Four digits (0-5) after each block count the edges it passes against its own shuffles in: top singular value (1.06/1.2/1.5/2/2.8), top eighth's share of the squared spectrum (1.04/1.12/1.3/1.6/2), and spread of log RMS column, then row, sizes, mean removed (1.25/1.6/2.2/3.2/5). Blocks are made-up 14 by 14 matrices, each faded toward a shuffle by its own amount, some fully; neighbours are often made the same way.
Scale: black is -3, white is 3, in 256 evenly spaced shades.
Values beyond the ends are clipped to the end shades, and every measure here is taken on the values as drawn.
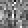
2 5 2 0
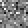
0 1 0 0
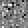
0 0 0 0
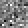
1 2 0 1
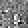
2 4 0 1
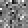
1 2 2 0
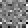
3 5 2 2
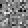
0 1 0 0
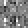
3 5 2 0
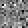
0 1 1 1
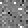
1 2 0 0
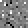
0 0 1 0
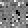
2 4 2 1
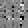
2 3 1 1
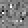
0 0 0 1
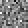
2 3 0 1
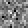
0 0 0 0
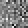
2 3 1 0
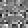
2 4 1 2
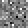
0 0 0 0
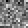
0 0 0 0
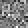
1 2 0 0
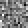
0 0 1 0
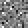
0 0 0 0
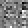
3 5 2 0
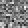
1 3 0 0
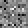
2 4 1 1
